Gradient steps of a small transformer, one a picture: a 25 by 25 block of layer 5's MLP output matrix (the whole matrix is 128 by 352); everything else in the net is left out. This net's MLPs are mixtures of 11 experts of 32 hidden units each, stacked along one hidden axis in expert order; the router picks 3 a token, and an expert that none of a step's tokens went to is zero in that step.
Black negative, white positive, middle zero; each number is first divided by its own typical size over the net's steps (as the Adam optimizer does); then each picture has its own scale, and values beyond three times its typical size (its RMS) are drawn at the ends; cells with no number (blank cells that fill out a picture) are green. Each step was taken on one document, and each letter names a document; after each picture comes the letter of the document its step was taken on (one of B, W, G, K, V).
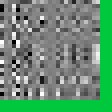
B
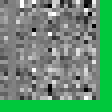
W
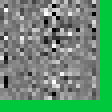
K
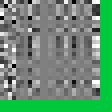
B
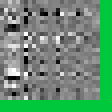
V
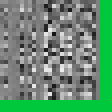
W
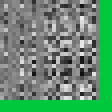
W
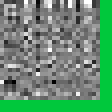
V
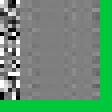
B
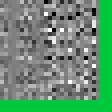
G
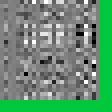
G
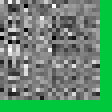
V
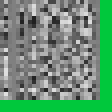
W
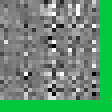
G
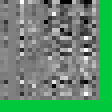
W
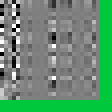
B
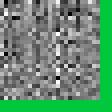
V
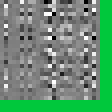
G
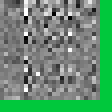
K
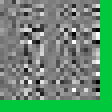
B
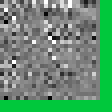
K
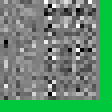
W
